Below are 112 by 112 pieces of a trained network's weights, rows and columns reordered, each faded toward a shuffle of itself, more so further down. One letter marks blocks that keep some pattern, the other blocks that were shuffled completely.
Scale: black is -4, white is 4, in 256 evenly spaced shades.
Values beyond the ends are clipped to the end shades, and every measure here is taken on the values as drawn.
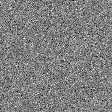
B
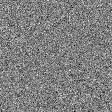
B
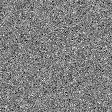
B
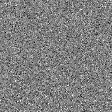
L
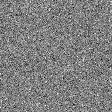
B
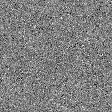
B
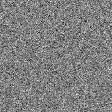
L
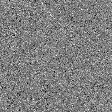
L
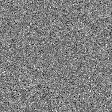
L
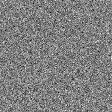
L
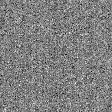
L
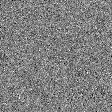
B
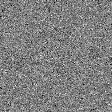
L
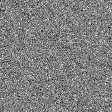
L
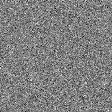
L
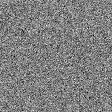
L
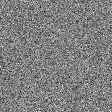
B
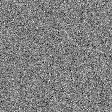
B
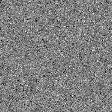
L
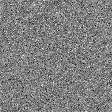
B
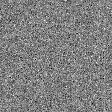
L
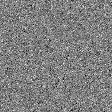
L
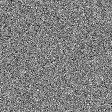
B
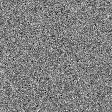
B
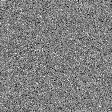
B
